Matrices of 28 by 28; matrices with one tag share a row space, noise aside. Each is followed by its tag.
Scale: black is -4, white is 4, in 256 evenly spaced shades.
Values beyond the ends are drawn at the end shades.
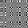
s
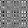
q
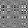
q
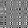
s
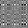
q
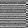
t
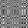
q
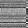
t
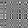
s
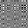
q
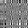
s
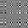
s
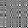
s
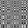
q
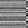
t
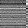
t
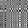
s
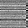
t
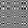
q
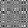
q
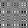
q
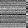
t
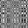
q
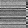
t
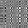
s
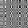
s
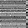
t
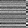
t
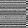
t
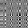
s
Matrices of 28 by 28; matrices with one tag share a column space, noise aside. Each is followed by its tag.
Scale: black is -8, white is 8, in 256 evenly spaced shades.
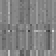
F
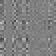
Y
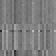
F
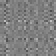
Y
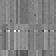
F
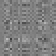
Y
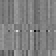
F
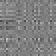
Y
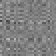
Y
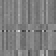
F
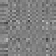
Y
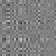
Y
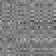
Y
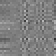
Y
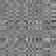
Y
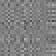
Y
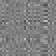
Y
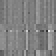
F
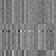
F
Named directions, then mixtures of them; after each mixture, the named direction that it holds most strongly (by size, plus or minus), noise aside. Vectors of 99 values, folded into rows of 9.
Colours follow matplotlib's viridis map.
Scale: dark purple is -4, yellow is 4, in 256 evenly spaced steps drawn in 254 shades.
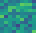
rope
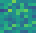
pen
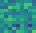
rope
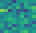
pen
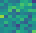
rope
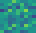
pen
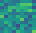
rope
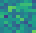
rope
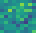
rope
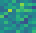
rope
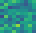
rope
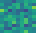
pen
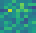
pen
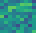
rope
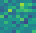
rope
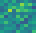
rope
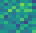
rope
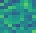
rope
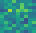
pen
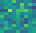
pen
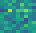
pen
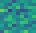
pen
